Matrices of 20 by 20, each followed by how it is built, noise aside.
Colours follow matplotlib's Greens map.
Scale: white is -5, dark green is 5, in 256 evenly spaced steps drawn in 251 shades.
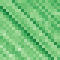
Toeplitz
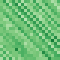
Toeplitz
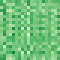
low rank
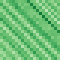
Toeplitz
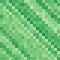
Toeplitz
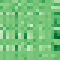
low rank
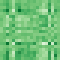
low rank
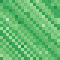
Toeplitz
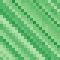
Toeplitz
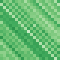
Toeplitz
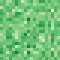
low rank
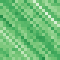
Toeplitz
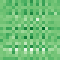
low rank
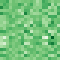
low rank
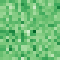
low rank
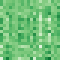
low rank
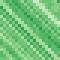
Toeplitz
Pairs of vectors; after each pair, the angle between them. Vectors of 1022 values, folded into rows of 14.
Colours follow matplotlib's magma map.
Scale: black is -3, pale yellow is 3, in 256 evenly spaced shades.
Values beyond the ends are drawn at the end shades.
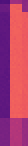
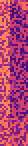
partly opposed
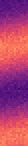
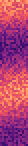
nearly opposite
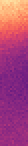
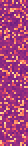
orthogonal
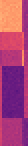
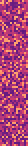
orthogonal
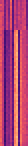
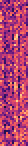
partly aligned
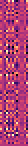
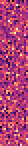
partly opposed
